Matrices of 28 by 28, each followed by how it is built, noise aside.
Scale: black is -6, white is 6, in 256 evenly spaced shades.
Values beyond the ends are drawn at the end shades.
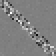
banded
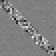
banded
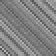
Toeplitz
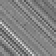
Toeplitz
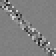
banded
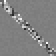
banded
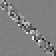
banded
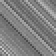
Toeplitz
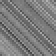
Toeplitz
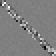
banded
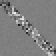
banded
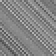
Toeplitz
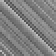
Toeplitz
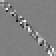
banded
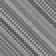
Toeplitz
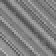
Toeplitz
